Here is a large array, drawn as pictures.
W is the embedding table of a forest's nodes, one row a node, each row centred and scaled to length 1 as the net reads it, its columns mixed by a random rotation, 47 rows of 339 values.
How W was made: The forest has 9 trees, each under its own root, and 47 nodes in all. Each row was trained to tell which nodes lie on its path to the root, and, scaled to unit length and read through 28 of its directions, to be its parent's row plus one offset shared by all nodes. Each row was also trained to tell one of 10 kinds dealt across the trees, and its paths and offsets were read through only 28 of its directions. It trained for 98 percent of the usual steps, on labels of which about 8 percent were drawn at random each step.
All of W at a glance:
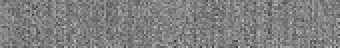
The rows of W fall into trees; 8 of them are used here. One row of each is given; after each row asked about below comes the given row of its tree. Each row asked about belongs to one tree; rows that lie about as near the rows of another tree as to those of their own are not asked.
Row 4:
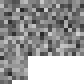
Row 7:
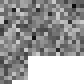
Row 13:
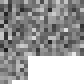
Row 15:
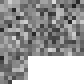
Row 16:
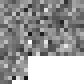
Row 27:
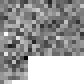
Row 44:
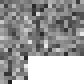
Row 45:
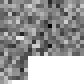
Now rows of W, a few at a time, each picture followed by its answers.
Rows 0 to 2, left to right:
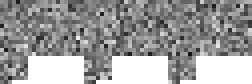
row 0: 13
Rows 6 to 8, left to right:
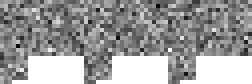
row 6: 15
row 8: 15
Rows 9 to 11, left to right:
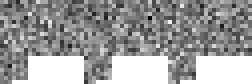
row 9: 13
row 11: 44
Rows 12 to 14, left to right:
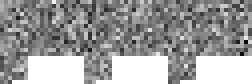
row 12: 15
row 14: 4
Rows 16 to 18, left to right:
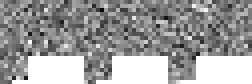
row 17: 7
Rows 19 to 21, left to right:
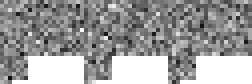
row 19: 45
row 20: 4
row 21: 7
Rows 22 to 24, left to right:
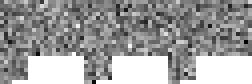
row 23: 44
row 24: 15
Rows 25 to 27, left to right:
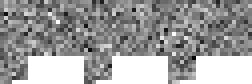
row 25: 45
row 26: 13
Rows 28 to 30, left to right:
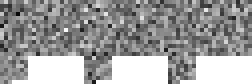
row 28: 13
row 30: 16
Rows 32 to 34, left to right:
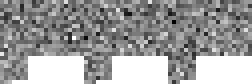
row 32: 4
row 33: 4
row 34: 7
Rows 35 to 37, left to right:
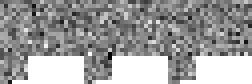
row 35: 44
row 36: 7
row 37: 4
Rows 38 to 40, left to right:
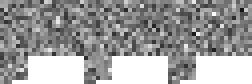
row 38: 15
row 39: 4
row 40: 45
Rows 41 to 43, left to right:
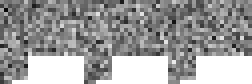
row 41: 7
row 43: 7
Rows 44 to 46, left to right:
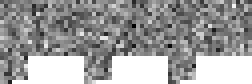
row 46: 13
